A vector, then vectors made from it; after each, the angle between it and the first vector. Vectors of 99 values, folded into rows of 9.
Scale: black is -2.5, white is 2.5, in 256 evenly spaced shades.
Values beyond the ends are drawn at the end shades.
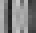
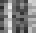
nearly opposite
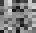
partly opposed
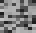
orthogonal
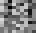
partly aligned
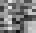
partly opposed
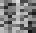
partly aligned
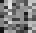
partly opposed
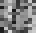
partly opposed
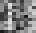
partly opposed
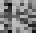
partly aligned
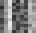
nearly opposite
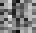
partly opposed
